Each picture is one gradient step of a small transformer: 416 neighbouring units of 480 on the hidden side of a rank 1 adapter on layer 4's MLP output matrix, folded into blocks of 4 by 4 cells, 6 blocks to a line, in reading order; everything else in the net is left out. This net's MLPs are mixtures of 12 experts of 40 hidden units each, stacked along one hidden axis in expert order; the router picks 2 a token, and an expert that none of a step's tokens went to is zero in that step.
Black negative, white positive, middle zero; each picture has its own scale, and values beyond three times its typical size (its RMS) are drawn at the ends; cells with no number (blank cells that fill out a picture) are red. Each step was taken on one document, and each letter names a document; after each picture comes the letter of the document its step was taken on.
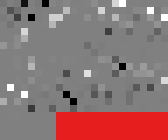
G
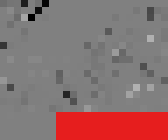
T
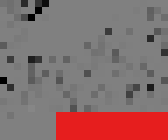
T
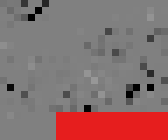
T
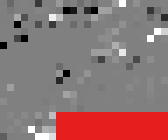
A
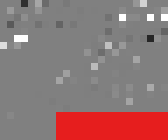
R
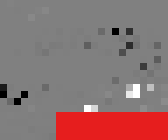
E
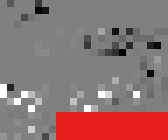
E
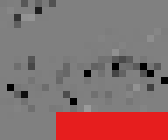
T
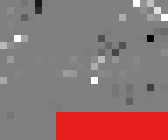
R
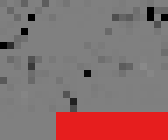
G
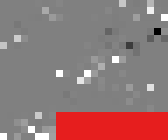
A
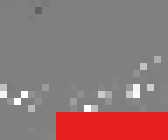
E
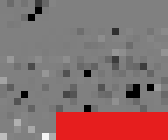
T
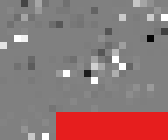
R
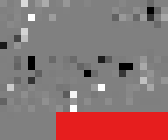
G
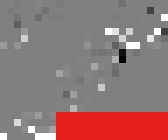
A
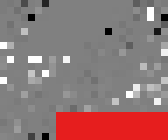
T
